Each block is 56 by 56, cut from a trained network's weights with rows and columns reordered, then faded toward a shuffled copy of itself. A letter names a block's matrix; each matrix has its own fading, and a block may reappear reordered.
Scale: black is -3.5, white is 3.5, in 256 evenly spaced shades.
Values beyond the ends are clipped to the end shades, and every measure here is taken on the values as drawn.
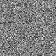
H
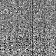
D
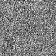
H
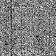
D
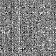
D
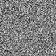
H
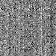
D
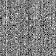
D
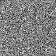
H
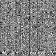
D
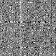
D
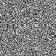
H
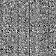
D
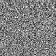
H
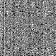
D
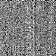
D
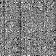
D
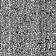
D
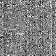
D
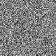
H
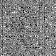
D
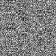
H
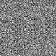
H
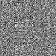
H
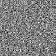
H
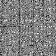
D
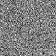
H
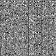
D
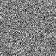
H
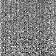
D
